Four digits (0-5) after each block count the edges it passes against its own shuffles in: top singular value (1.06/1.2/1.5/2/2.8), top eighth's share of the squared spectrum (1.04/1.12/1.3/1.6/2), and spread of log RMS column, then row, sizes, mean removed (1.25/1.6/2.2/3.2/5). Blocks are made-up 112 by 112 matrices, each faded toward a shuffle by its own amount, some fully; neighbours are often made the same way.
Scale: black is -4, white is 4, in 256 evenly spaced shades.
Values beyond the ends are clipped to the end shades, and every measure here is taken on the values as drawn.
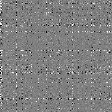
3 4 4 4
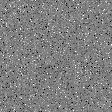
2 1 0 0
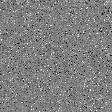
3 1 0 0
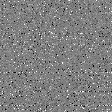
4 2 0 2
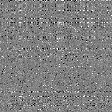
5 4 2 3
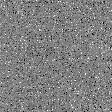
2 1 0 1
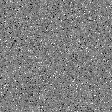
2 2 0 0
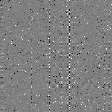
5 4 2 1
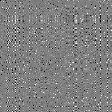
5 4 3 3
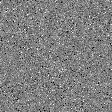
0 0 0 0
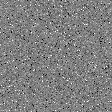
0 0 0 0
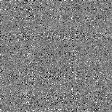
1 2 2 3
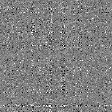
2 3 3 3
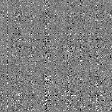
2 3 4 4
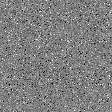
0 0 0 1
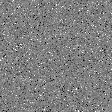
0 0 0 0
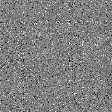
1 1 2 2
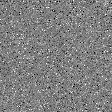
1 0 0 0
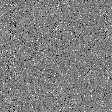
1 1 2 0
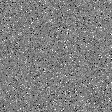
1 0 0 0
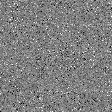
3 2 1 0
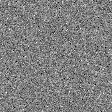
0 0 0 0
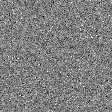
0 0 0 0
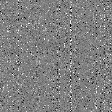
3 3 3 0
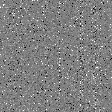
2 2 2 0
